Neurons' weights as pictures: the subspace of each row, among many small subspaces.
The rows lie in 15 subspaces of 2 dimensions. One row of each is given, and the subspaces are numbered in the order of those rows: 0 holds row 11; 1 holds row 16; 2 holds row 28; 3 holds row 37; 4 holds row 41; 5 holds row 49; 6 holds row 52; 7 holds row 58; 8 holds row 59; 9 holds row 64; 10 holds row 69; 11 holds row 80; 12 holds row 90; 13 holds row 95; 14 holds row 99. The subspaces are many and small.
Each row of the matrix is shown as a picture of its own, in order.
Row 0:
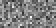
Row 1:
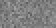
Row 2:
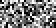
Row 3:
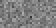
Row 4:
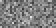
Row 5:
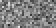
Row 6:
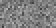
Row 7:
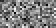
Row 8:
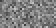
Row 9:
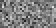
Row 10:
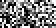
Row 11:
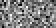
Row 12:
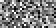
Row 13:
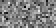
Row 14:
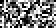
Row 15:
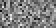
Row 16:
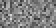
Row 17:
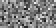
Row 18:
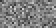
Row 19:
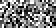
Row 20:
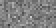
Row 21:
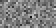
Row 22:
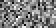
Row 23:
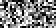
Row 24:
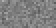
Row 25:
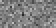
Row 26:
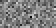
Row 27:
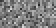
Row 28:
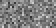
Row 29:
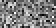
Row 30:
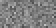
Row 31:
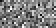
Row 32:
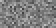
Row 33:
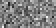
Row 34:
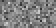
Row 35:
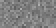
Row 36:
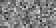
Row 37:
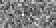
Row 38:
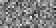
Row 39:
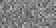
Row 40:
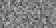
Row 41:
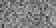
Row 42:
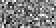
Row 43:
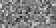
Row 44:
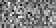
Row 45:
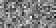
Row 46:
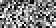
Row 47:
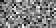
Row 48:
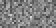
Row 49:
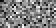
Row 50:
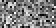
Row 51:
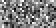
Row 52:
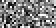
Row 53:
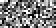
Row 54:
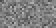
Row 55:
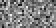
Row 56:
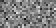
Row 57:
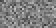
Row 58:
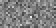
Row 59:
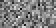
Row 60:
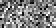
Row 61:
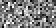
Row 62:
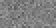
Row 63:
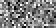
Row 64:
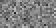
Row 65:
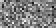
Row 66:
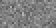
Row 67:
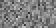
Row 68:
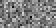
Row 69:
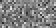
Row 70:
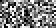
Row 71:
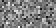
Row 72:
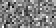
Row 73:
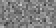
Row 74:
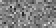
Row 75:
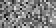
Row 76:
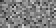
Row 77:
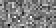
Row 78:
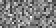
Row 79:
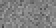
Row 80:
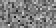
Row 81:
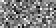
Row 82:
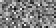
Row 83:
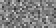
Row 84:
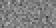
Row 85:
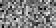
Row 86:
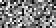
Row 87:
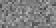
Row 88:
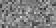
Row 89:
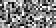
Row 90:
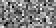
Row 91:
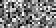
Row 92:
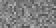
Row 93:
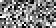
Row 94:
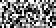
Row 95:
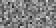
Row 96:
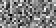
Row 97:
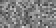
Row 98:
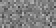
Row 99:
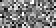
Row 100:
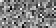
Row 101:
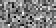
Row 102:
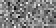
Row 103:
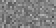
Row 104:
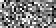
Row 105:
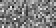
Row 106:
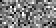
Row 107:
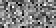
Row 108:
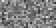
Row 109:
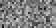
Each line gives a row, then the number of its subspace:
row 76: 5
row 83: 2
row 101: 11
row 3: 13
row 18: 0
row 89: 11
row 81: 5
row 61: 9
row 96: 1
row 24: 7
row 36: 12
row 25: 3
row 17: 11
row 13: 13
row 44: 14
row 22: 8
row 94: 14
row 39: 10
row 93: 4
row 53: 7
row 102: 14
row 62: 14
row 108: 7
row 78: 1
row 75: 4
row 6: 4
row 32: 0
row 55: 0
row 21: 7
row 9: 1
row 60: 4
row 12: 2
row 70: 9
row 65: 1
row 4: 1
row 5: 5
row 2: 3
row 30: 9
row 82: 2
